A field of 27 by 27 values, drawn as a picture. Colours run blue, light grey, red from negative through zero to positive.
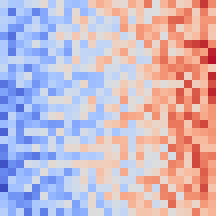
Slope: up to the right. Average level on the scale: 50%. Stripes: none.
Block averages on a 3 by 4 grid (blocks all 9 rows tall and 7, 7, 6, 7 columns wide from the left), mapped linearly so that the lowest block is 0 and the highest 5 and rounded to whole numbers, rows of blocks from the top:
0235
0135
0235
